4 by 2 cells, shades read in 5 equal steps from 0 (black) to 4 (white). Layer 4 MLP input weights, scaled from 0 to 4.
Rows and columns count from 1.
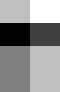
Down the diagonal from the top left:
3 1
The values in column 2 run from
1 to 4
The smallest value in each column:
0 1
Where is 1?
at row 2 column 2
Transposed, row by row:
3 0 2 2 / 4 1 3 3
